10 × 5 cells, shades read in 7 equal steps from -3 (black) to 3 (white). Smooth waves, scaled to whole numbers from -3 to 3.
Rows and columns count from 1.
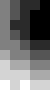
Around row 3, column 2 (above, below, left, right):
-1 -1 0 -2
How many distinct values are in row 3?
3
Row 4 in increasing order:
-3 -3 -2 -1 0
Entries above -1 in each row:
1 1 1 1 2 3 5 5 5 5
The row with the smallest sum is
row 3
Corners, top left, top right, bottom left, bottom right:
0 -3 3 3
